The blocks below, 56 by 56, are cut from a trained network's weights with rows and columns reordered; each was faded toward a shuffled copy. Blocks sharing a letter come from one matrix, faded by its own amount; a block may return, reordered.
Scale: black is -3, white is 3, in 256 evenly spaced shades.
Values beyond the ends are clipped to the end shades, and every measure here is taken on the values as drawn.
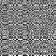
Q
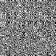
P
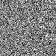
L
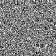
L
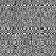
Q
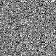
L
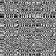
Q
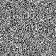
L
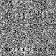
P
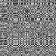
Q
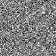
L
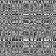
Q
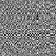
Q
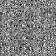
P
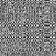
Q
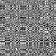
Q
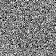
L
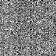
P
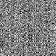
P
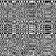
Q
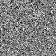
L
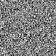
L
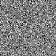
L
